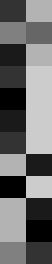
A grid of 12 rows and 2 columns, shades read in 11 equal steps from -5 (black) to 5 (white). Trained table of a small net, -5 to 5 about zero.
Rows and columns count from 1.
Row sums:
-1 -1 -2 0 -2 -1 0 -2 -2 -2 -3 -3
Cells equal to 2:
5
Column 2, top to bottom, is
2 -1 2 3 3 3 3 -4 3 -4 -5 -3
